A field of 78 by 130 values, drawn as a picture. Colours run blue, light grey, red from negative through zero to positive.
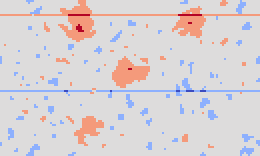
There are four bumps. Rows 8 and 46 differ from the rows beside them. The texture is blotchy.
